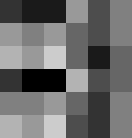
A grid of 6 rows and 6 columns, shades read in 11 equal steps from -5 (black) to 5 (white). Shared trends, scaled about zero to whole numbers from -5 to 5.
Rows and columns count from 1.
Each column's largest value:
2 1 3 2 -2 0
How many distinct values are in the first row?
5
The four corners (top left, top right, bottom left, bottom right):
-3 0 2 0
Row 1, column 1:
-3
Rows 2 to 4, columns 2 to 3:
0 1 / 1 3 / -5 -5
